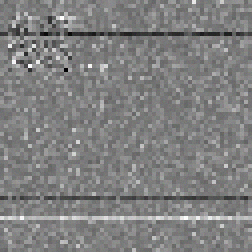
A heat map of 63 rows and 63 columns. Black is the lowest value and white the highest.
Rows 9, 50 and 55 stand out from the rest. The distribution is heavy-tailed on both sides. An odd patch, rougher than its surroundings, sits in the top left. The top left is the roughest part. No overall slope runs across the table.
